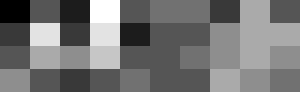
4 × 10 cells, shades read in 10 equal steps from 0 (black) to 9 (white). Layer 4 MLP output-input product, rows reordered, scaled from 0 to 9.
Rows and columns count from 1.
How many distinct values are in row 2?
6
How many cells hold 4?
5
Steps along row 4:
down down up up down same up down down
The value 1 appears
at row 1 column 3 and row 2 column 5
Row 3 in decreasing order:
7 6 6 5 5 5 4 3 3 3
